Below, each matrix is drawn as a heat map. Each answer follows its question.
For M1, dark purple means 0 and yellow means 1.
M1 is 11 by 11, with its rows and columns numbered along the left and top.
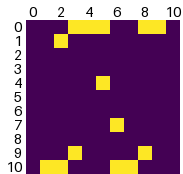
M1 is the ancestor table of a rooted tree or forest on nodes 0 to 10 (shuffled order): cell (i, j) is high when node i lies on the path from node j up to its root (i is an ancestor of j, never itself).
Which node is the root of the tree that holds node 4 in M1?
0
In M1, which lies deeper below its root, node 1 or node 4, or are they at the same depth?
the same depth
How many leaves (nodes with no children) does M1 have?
5
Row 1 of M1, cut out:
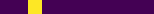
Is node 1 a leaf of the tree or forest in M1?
no
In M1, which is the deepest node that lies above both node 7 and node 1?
10
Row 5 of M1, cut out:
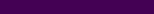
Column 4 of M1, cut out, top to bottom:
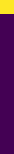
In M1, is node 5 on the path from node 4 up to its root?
no
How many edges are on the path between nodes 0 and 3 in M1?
2
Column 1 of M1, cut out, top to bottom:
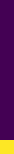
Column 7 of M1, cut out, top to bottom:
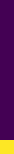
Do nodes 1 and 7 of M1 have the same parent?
yes
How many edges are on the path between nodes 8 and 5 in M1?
4
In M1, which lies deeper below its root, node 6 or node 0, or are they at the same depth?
node 6
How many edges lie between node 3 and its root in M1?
2
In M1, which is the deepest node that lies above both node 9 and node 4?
0
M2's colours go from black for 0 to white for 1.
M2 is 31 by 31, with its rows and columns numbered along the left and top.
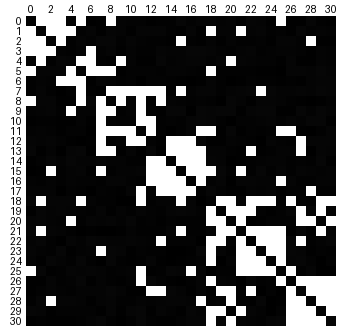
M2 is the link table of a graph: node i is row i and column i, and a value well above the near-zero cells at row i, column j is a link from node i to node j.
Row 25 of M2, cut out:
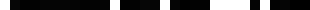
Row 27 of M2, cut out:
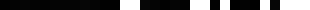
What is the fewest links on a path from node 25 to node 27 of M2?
2
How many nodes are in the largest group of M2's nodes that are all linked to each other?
5
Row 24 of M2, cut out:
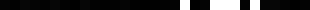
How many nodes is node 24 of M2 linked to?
5
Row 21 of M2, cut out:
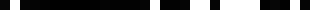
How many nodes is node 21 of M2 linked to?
9
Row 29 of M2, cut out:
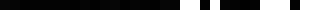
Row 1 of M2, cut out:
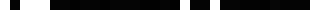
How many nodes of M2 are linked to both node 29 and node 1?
2
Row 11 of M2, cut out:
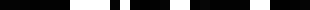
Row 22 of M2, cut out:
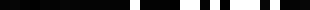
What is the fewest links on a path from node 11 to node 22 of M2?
2
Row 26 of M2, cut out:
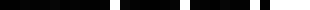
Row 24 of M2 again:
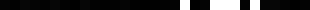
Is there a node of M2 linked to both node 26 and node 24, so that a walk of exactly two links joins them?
yes
